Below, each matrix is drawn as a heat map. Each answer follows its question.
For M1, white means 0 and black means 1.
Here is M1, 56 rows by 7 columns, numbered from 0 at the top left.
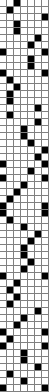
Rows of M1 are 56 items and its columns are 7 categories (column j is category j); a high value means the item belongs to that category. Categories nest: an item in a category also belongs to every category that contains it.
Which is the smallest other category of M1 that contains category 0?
6
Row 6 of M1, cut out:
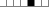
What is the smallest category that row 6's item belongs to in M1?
4
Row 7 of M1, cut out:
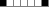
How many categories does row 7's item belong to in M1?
2
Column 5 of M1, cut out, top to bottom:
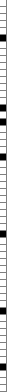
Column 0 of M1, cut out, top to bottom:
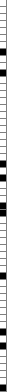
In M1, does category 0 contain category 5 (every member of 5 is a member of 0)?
no
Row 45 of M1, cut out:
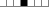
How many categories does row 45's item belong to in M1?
1
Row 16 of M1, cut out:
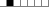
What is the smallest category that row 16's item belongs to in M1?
1
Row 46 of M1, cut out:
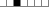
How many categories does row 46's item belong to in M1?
1
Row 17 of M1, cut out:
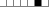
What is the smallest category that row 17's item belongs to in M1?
5
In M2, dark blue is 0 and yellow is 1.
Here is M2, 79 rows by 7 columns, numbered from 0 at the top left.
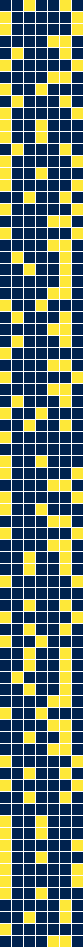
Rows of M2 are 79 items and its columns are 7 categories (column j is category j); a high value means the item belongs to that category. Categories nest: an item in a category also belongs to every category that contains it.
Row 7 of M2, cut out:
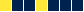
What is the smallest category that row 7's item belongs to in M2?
3
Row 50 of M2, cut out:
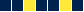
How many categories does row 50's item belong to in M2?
2
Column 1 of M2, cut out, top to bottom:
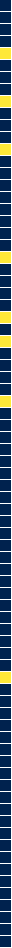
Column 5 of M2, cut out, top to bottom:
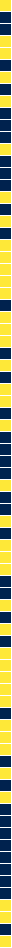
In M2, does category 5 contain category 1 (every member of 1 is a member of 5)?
yes
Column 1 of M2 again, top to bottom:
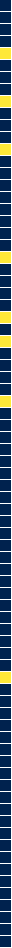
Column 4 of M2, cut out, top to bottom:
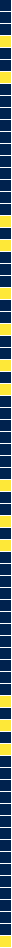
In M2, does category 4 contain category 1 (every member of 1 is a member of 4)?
no
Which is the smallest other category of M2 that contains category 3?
0
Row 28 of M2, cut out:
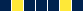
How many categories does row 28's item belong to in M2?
2
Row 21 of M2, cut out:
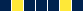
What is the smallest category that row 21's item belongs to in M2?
1
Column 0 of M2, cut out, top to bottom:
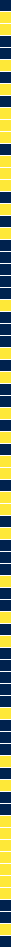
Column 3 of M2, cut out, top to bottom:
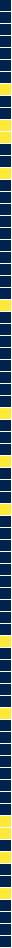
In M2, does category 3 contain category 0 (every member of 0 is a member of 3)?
no
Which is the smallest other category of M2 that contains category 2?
5
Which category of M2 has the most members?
5
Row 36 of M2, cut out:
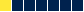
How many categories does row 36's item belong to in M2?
1
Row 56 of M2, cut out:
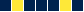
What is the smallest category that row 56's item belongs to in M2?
1
